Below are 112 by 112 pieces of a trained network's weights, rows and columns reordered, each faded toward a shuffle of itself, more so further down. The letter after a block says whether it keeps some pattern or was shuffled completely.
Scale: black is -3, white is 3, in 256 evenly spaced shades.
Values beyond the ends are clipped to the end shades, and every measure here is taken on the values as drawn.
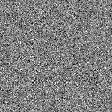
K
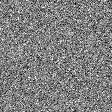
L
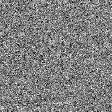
K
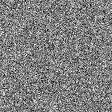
L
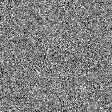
K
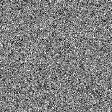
K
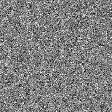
K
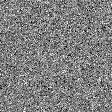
L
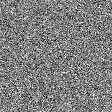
L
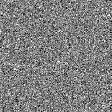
K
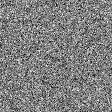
L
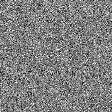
K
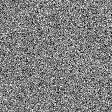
L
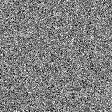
K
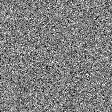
L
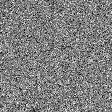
L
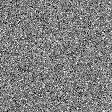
L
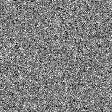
K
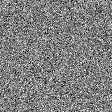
L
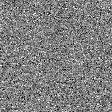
K
